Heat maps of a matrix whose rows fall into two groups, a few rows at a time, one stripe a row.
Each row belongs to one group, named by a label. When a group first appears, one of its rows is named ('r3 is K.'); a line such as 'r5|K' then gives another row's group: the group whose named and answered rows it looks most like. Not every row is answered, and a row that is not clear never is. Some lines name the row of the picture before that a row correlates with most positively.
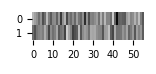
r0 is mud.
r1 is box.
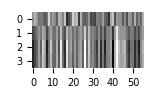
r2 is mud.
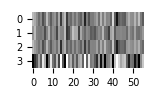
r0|mud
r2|mud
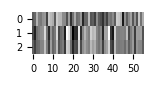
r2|box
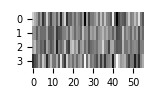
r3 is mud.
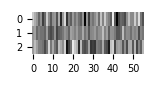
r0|mud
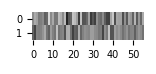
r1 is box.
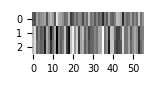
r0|box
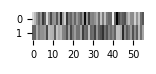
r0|mud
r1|box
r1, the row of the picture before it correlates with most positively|0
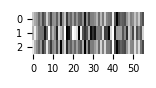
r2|mud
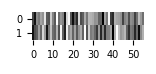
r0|box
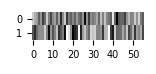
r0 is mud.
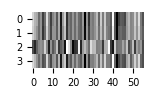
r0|mud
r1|mud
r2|box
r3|mud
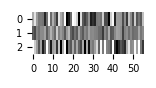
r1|box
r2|mud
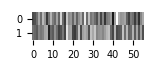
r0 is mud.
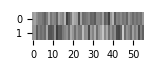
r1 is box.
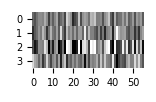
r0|box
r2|box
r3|mud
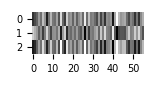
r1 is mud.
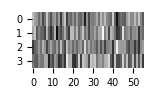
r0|mud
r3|box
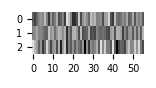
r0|box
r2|mud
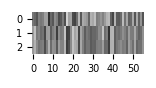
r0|box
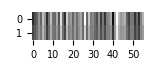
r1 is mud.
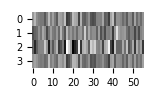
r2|box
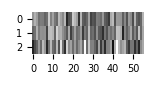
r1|box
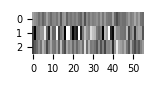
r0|mud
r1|box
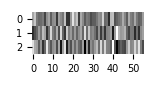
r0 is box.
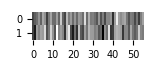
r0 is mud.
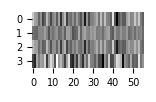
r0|mud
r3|box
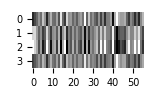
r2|mud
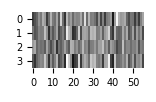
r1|box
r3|box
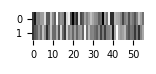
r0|box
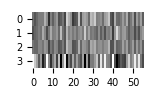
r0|box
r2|box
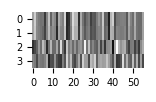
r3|box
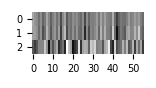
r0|mud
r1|mud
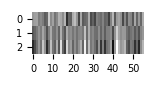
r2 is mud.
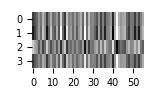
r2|mud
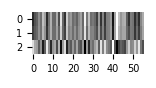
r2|mud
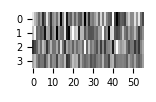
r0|mud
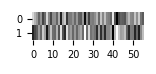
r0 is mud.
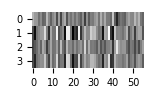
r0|mud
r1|box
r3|box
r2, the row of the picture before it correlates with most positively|1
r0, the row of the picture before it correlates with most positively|0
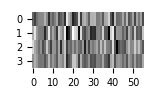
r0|box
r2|mud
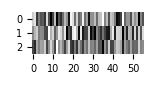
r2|box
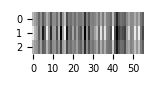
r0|mud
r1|mud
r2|mud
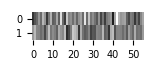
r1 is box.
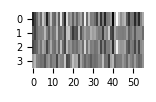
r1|box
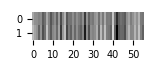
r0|mud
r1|mud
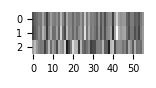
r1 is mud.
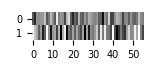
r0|box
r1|mud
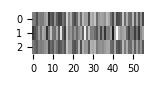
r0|box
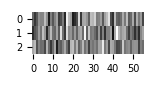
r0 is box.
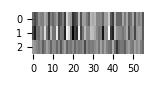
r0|box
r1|box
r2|mud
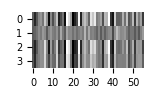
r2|box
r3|box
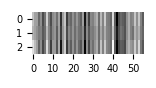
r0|mud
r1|mud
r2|mud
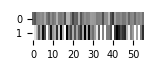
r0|box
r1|mud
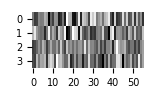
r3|box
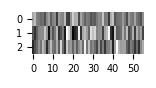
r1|box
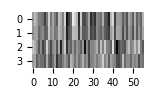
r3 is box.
